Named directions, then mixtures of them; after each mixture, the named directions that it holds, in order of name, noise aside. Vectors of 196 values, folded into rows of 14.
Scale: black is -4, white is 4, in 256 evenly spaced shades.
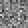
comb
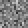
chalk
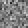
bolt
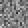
chalk, comb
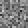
comb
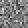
chalk, comb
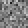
bolt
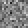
bolt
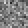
bolt, comb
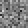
comb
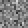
chalk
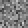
chalk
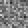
bolt, comb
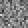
chalk, comb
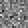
comb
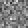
bolt, chalk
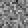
bolt, chalk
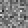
comb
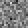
bolt, chalk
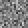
chalk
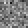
bolt, comb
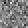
bolt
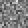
bolt, chalk
